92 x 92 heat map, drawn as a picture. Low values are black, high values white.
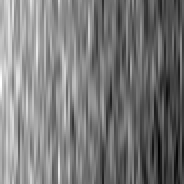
There is an overall slope up to the left. Overall the values sit about 50% of the way up the scale. The ninth with the lowest average is the bottom right. Streaks run downward.
